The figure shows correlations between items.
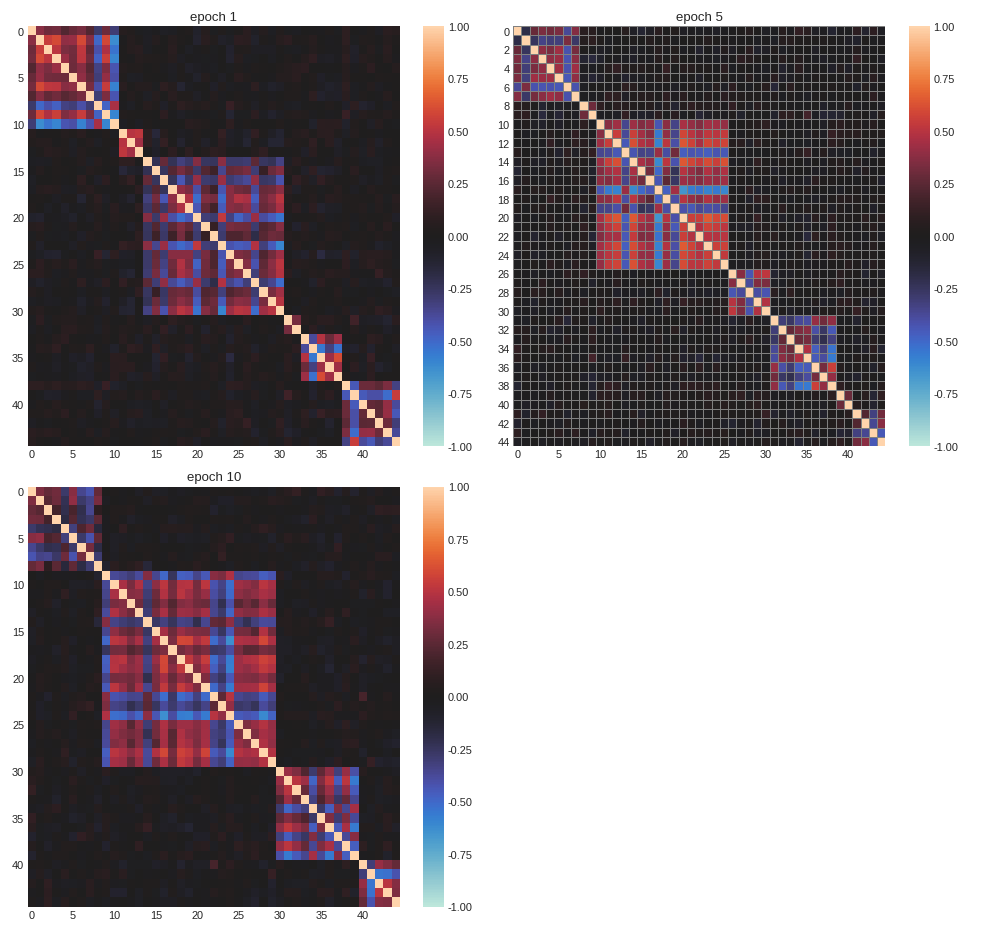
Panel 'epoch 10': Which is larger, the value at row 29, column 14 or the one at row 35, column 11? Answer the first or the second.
the second
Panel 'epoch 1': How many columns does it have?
45
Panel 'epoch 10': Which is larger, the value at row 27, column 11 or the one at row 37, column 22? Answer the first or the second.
the first
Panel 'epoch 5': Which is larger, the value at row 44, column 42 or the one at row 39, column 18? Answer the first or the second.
the first
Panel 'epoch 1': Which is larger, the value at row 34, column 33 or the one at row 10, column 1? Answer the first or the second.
the first
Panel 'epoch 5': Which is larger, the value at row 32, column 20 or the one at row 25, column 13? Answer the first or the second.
the first
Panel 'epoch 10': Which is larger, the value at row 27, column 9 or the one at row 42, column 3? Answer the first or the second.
the second
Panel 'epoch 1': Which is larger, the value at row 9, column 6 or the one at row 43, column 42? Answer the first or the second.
the first
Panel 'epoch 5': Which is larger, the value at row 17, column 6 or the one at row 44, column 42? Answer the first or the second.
the second
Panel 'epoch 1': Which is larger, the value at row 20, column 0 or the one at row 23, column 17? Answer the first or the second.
the first
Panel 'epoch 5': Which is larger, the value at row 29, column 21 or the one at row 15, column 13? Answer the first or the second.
the first
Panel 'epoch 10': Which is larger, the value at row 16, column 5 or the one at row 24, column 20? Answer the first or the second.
the first
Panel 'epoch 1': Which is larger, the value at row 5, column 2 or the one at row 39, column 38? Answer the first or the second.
the first
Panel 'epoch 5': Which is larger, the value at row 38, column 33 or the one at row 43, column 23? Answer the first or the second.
the second
